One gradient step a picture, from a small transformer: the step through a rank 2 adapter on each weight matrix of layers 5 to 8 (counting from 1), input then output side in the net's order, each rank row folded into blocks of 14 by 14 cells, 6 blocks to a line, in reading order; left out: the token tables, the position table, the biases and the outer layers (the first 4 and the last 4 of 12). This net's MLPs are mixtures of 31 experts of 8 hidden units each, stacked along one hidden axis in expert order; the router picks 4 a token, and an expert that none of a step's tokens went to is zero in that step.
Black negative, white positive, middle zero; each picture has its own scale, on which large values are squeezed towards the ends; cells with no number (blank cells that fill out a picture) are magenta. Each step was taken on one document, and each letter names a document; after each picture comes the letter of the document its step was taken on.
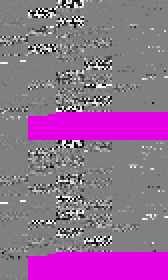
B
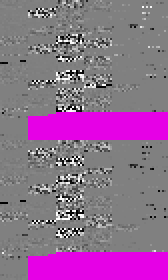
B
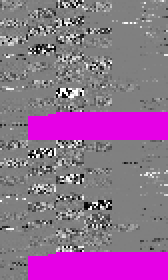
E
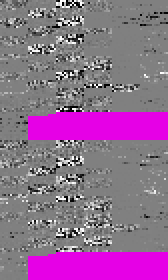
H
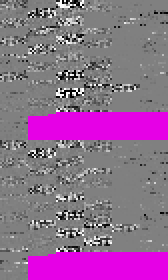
H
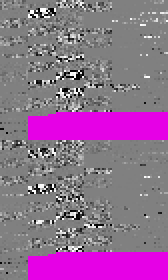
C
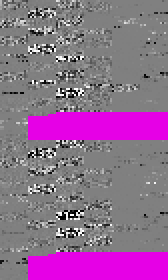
H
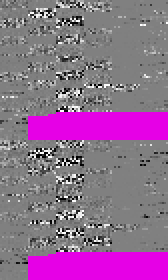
H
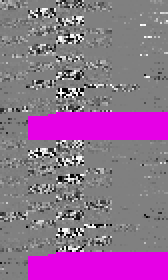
C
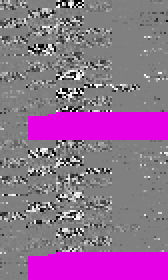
C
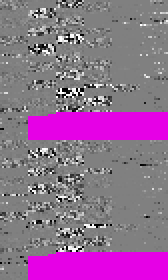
C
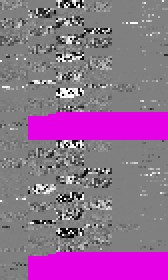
E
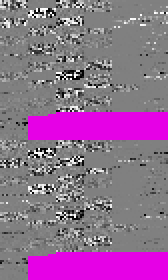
H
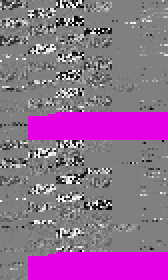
E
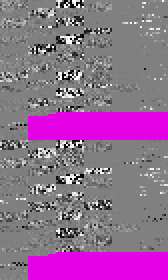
E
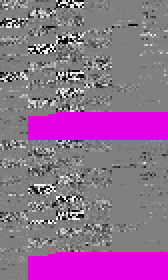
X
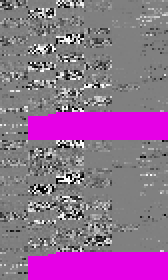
X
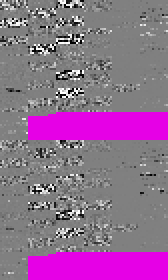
X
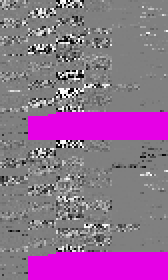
X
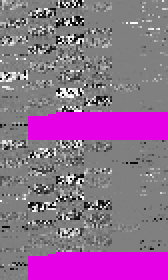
E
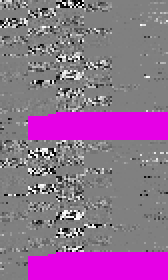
C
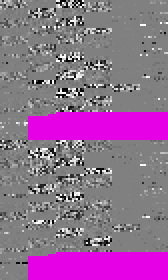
C
